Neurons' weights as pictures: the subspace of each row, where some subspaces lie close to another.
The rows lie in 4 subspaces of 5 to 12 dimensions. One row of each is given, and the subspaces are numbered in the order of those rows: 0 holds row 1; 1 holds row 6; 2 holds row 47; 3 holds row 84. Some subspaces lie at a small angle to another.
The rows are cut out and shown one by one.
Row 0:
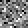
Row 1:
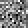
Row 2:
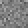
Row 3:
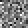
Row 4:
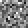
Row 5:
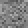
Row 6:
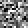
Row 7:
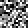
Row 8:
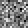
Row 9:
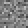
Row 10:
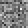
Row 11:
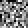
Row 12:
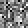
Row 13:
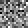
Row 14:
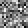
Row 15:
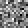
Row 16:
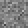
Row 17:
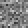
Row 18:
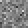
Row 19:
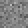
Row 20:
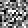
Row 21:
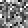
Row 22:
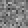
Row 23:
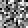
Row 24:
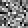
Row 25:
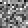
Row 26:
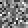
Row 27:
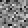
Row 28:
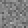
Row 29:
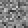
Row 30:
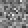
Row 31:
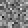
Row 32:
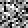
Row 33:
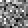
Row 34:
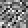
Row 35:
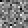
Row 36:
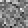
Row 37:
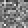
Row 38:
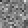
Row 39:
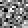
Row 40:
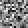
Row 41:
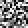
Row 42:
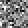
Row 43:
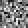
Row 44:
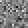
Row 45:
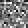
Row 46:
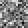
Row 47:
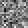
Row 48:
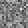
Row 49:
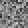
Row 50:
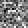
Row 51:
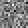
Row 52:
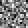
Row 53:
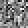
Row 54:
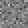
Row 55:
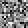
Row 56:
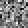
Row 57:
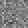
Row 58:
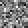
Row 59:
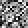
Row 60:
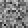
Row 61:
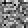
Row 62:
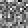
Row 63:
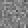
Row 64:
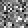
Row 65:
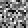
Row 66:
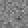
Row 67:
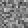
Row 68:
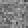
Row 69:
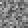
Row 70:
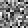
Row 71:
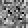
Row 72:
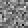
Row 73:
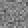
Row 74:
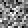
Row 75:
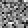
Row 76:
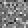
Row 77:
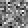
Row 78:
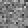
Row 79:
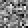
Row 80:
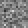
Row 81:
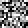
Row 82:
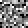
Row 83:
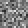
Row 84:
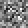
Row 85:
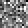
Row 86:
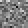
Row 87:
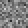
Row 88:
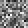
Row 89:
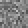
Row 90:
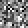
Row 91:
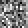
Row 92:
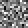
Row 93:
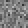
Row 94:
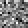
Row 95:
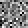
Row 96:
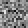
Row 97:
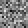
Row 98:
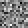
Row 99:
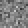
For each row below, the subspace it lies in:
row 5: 0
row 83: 1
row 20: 3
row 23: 1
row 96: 1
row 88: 0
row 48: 2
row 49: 0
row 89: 0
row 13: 0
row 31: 0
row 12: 3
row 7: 0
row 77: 0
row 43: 3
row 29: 1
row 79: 0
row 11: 3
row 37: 1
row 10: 0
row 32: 0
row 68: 0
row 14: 0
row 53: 1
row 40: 1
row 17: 0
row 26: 3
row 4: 0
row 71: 0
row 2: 0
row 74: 0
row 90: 1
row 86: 1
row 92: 0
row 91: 0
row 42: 0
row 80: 2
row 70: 0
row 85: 0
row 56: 3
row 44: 1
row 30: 0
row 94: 3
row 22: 0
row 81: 0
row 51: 0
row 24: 0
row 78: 0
